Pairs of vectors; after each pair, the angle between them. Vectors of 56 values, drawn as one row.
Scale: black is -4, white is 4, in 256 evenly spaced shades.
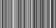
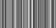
partly aligned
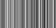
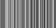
nearly parallel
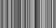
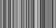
nearly opposite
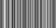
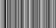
partly opposed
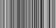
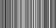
nearly opposite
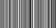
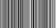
nearly opposite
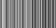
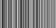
partly opposed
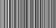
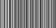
nearly parallel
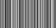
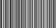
orthogonal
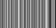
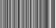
nearly opposite
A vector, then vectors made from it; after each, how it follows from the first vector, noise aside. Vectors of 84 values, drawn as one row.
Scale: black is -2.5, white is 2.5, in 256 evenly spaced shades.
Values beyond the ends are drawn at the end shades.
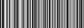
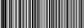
sign-scrambled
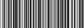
wrapped around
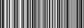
copied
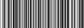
wrapped around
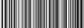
sign-scrambled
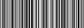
wrapped around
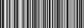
copied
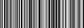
wrapped around
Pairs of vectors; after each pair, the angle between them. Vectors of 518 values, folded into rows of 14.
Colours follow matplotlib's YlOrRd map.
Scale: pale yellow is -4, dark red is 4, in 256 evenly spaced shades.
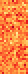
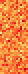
orthogonal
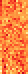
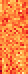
nearly opposite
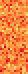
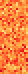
nearly parallel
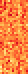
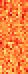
nearly parallel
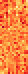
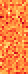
partly aligned
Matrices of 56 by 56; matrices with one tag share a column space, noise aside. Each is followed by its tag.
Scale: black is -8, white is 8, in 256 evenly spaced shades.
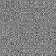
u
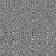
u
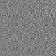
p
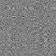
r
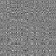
u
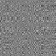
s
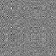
r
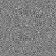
p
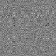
p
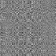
u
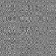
s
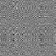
r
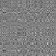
u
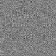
p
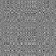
u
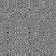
u
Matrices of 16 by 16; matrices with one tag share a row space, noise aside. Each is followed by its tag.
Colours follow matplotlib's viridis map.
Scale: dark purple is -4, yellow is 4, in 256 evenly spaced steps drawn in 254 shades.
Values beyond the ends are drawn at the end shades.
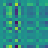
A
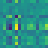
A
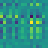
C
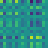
C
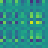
C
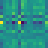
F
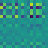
C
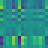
F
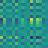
C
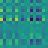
C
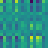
C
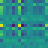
F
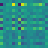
F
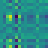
A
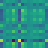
F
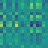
C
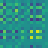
C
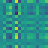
A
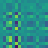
A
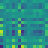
F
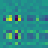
A
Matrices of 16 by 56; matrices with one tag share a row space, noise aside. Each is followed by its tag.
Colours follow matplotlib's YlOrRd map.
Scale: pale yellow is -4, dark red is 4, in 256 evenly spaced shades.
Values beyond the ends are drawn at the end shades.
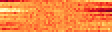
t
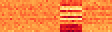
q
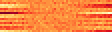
t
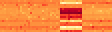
q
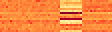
q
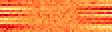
t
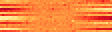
t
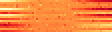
t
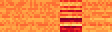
q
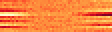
t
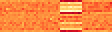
q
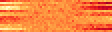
t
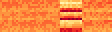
q
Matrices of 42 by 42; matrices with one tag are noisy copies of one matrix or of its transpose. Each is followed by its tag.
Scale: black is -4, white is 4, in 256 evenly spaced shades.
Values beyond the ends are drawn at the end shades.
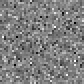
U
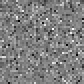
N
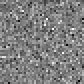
N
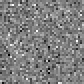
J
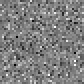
U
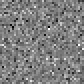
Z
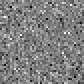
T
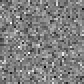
N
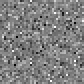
U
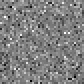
T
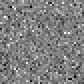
T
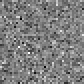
N
